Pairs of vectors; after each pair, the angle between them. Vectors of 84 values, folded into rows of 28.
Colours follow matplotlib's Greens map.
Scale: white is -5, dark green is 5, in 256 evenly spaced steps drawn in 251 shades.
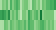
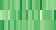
nearly opposite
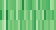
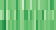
nearly opposite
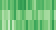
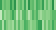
partly aligned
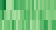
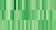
partly aligned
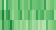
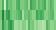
nearly parallel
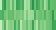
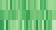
partly opposed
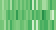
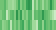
partly aligned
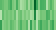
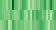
orthogonal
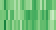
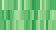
partly aligned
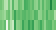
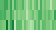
nearly opposite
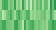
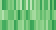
nearly parallel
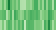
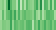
partly aligned
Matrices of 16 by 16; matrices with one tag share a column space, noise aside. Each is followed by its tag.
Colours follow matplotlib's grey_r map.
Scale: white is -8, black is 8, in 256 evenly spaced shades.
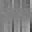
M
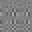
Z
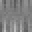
M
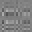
Z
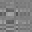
Z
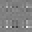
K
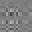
Z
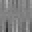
M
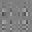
Z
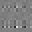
K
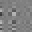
Z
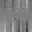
M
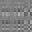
Z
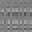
Z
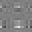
K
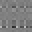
K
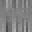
M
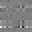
K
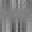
M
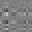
Z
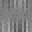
M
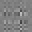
Z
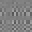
Z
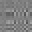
Z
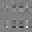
K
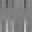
M
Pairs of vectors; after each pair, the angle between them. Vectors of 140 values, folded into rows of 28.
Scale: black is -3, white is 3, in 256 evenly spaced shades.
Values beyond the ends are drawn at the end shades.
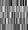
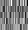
nearly opposite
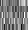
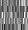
nearly parallel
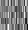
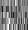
partly aligned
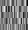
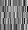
partly opposed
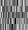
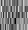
nearly parallel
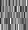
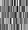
partly opposed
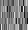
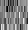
partly aligned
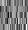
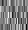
nearly opposite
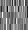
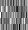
partly opposed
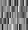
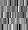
nearly parallel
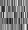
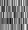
nearly parallel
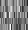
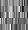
nearly parallel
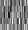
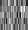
orthogonal
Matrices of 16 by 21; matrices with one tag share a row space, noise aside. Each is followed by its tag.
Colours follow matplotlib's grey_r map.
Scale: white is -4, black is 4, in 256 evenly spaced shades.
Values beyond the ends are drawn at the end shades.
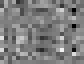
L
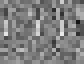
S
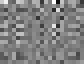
S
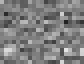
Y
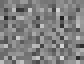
S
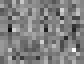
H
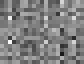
H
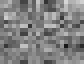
Y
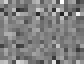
S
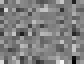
L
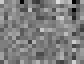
L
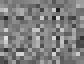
S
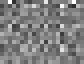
H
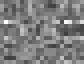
Y
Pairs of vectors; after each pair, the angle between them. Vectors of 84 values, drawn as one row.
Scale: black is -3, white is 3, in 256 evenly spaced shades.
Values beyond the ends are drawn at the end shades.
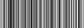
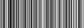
nearly parallel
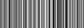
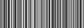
partly aligned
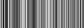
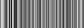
orthogonal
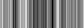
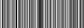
orthogonal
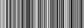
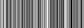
nearly parallel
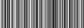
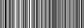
partly aligned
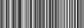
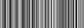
nearly opposite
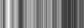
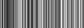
partly opposed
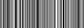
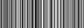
partly aligned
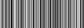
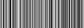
partly opposed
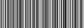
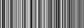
partly opposed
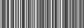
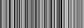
nearly opposite
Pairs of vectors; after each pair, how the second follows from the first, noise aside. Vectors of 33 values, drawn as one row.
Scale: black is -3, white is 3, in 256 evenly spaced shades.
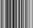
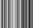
wrapped around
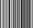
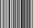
copied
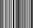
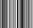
wrapped around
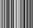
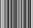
wrapped around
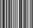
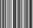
wrapped around
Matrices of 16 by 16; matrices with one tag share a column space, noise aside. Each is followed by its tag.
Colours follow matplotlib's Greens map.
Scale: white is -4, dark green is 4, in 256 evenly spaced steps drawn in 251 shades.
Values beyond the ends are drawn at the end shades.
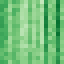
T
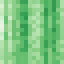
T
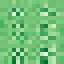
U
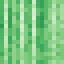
T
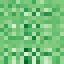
U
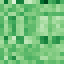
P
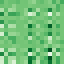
U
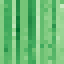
T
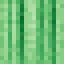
T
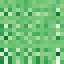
U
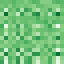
U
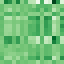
P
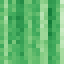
T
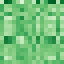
P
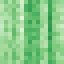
T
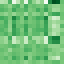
P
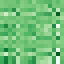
U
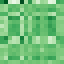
P
